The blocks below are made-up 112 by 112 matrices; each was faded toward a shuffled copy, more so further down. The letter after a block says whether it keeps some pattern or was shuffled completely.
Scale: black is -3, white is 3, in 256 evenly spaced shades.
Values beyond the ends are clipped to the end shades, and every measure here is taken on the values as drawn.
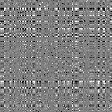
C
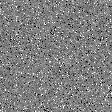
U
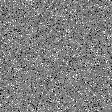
U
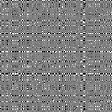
C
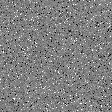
U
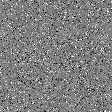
U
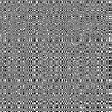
C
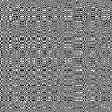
C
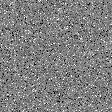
U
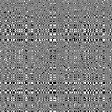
C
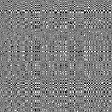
C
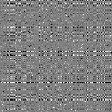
C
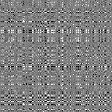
C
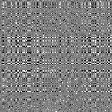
C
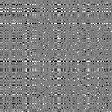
C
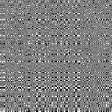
C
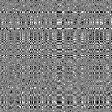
C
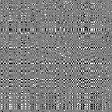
C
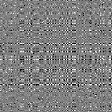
C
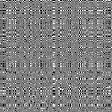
C
